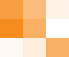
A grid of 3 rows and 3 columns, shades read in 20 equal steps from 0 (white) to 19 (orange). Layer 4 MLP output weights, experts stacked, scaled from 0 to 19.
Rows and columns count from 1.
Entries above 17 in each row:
0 1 0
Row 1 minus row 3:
15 8 -11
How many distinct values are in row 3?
3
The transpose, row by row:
16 19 1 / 11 13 3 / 2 0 13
